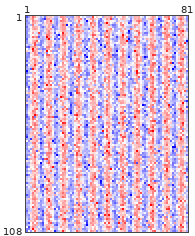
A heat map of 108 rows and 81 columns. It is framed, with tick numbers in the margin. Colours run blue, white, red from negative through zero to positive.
Seam: none. Average level on the scale: 50%. Slope: none. Histogram: bell-shaped. Stripes: upright, repeating 11 times.
